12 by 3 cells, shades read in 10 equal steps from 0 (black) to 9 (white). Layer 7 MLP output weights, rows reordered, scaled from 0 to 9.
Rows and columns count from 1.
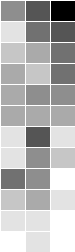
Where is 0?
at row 1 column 3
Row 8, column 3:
7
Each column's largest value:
9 8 9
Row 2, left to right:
8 4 3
